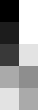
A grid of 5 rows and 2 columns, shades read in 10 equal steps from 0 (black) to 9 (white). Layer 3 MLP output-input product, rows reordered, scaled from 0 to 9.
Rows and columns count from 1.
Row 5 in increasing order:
6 8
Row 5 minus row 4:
2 1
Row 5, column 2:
6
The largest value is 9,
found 2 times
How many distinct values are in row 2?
2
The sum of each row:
9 10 10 11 14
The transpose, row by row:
0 1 2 6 8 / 9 9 8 5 6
